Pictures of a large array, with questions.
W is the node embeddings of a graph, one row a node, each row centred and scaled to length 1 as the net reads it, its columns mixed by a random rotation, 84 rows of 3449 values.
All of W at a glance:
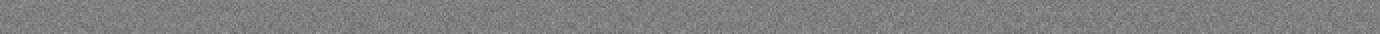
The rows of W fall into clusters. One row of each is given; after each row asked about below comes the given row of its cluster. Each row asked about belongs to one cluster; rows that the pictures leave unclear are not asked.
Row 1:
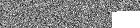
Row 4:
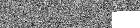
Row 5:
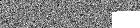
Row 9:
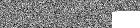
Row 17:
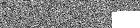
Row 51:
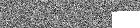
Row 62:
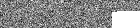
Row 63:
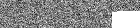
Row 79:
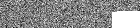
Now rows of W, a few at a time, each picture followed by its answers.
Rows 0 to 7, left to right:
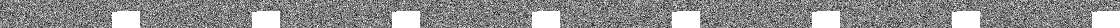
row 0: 17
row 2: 1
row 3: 63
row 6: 4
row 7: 51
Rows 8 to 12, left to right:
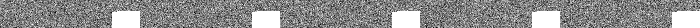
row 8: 62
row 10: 17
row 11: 79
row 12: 5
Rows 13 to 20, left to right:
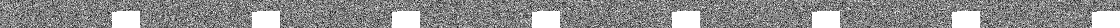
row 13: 1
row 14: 1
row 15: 62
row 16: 63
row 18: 51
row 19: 17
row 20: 5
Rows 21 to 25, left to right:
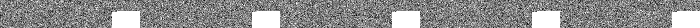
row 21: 62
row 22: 9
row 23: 1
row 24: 62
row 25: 5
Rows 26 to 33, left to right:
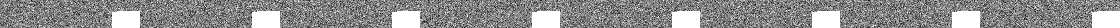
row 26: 63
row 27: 62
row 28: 17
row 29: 5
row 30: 51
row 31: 51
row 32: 17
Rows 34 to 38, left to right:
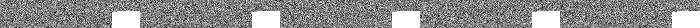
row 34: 62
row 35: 51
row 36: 9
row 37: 5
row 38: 17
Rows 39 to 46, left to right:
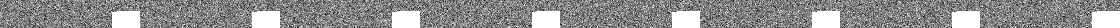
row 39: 51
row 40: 4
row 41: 63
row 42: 9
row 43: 1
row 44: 5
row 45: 4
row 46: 4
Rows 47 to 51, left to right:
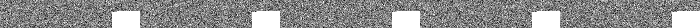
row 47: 51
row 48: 1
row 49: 9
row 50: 1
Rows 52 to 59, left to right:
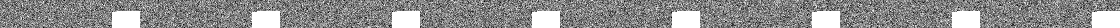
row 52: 9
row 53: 5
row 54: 9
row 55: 62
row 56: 62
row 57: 4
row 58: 63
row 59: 4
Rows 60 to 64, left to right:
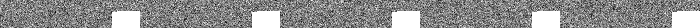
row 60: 62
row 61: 51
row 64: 79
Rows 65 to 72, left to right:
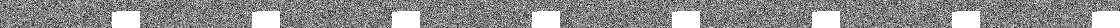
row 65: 4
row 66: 79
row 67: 62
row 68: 63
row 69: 63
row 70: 62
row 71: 4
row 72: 79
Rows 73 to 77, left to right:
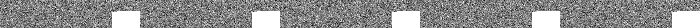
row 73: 51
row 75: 4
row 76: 9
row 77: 51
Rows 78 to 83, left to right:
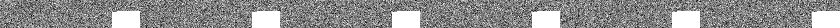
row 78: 79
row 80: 51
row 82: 5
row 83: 4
